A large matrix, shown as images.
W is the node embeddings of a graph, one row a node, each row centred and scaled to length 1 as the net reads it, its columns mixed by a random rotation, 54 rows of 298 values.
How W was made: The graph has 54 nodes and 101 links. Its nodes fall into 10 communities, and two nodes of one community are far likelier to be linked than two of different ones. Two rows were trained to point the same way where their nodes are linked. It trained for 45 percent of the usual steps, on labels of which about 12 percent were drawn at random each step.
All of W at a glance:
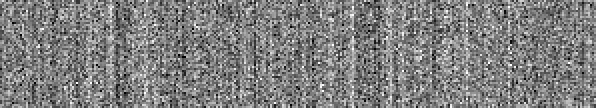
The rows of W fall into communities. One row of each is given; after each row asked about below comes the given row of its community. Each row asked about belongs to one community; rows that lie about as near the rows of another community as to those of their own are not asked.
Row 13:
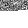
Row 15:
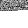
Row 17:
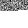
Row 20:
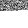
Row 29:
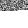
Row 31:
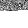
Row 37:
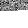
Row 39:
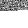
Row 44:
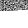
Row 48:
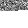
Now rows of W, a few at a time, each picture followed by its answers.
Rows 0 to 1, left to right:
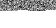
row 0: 44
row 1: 15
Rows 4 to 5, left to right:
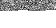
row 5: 29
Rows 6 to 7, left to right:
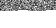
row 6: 29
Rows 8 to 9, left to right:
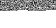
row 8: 29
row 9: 13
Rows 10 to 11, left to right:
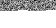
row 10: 17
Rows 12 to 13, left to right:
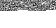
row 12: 15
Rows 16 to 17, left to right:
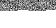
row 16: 13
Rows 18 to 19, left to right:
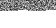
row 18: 39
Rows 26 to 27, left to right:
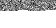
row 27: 44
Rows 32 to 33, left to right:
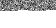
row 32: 17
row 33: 44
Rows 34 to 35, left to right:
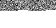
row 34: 20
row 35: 17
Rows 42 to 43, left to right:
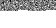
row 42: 48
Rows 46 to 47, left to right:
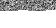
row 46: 37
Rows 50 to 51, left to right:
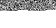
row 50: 31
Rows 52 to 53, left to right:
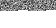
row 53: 13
